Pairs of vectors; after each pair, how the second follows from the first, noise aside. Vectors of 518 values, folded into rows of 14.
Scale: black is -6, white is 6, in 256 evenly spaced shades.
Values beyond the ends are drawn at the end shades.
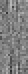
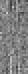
negated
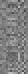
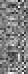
scaled up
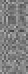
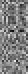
scaled up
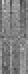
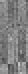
wrapped around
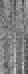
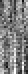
scaled up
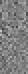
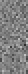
reversed
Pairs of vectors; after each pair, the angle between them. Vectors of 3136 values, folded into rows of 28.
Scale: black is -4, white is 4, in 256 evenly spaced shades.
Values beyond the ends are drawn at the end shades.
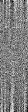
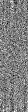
partly opposed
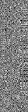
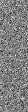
orthogonal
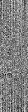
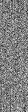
partly opposed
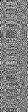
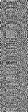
nearly opposite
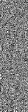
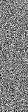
nearly opposite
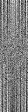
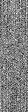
partly aligned
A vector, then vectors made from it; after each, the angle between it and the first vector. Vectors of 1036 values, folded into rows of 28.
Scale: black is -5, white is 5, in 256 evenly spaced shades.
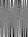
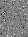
orthogonal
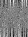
nearly parallel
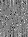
partly aligned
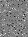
orthogonal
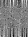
nearly parallel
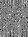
partly aligned
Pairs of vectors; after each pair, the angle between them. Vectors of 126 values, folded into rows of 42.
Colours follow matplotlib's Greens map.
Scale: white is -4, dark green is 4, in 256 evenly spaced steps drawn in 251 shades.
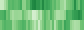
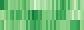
nearly opposite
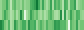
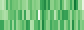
orthogonal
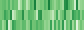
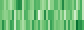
partly opposed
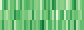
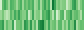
nearly parallel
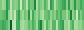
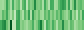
nearly parallel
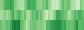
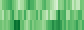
nearly parallel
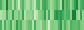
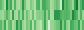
nearly parallel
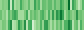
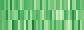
nearly opposite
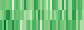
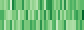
partly opposed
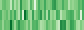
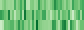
partly aligned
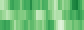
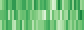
partly aligned
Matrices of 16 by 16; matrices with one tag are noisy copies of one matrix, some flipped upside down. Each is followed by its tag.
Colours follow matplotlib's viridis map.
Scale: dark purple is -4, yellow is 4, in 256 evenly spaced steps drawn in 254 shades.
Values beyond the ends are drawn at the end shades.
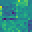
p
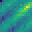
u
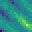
u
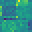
p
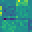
p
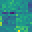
p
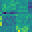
p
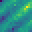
u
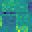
p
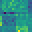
p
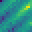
u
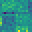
p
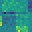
p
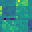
p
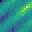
u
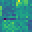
p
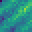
u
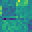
p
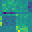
p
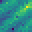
u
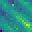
u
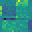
p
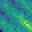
u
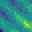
u
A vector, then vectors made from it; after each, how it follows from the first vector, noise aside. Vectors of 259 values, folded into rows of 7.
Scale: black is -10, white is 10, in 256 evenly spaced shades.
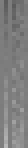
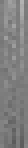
reversed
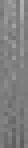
reversed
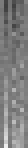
scaled up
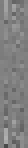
sign-scrambled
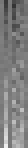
scaled up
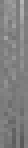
reversed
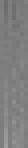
shrunk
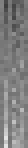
scaled up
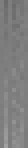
shrunk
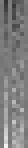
scaled up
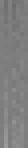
shrunk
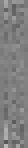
sign-scrambled
